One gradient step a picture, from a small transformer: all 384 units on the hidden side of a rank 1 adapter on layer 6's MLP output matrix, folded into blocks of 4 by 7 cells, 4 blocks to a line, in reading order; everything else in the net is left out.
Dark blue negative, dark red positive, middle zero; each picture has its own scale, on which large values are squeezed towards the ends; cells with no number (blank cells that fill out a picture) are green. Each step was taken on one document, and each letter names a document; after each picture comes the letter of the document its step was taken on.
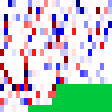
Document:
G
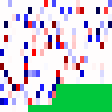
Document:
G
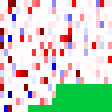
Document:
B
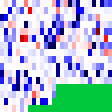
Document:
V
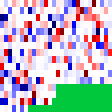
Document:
V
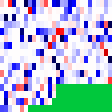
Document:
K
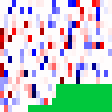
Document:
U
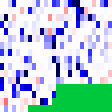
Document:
V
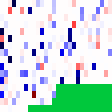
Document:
U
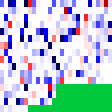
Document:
K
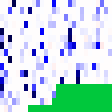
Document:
U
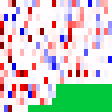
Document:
B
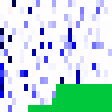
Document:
U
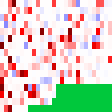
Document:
B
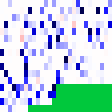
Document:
G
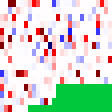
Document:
B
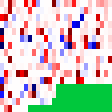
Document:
B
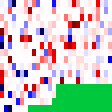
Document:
B
